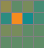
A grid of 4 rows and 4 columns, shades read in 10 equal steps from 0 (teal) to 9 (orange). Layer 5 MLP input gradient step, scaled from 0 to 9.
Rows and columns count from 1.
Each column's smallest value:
1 3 0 2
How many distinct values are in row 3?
2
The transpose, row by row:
5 1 4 3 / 3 9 4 3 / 4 0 3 3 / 2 2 3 3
